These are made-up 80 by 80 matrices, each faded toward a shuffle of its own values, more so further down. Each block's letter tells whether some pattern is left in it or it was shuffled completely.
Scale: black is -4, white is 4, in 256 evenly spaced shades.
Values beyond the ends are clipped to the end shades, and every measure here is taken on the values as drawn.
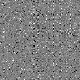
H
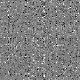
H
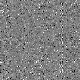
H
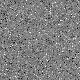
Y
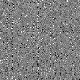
H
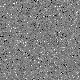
Y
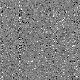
H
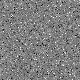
Y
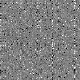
H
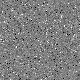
Y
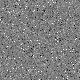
Y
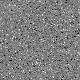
Y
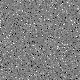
Y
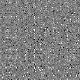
H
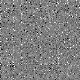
H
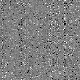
H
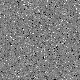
Y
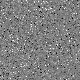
Y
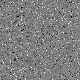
Y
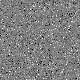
Y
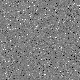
Y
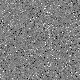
Y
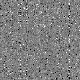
H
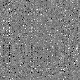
H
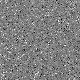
Y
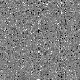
H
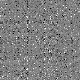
H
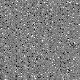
H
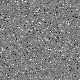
Y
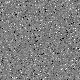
Y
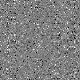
H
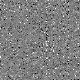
H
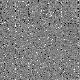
H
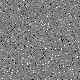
Y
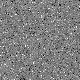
Y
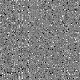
H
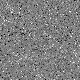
Y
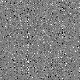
H
